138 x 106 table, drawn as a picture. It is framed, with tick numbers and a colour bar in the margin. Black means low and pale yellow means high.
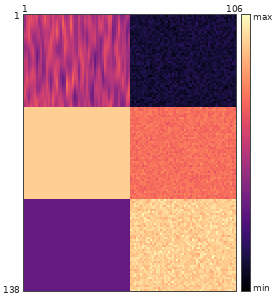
It is made of 3 by 2 panels. Panel 1,1: middling, streaked downward. Panel 1,2: very low, fine-grained, faint in contrast. Panel 2,1: very high, flat. Panel 2,2: high, fine-grained, faint in contrast. Panel 3,1: low, flat. Panel 3,2: very high, fine-grained, faint in contrast.
